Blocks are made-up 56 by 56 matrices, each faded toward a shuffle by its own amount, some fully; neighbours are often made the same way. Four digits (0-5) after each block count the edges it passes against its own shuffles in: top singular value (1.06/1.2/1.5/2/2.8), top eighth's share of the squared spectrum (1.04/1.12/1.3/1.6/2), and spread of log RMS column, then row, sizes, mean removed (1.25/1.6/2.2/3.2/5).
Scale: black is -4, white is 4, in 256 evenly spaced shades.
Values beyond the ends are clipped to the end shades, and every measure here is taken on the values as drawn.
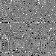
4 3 1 1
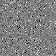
3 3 1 1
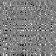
4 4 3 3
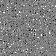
2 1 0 0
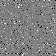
3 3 0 1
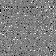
3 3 1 2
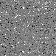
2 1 0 0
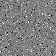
2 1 0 0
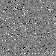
1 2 0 1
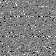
2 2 0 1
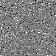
0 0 0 0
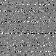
2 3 0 3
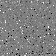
1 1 0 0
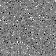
2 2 0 1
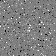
1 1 0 0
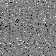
3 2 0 1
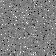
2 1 0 0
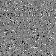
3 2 0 0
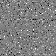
2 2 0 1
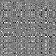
5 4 3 3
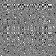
4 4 2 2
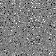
3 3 1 1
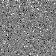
1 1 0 1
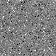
0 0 0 0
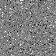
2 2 1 1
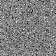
2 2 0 0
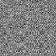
4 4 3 2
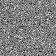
0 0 0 0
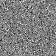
1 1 0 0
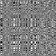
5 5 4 3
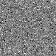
2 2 0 0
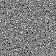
2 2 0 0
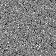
0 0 0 0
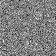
1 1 0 0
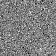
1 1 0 0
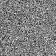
2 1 0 0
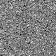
0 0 0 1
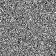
0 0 0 0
